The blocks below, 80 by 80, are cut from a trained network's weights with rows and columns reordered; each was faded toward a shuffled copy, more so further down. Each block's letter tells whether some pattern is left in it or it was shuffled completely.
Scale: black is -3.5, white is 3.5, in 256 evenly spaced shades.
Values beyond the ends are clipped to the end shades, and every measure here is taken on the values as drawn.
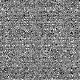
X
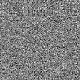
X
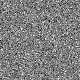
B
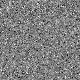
B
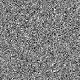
X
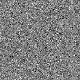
X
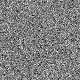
B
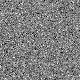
B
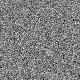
B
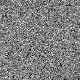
X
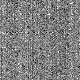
X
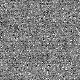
X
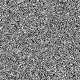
B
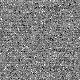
X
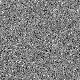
B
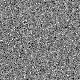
B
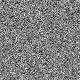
B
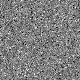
B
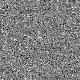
B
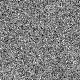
B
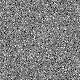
B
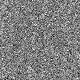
B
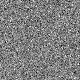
B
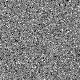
B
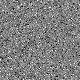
B
